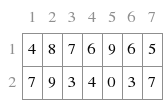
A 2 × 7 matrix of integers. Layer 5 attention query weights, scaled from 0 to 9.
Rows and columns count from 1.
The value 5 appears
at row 1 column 7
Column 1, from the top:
4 7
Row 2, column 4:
4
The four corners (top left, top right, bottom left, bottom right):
4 5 7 7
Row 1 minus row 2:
-3 -1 4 2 9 3 -2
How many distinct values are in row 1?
6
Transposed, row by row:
4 7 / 8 9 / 7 3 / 6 4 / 9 0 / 6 3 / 5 7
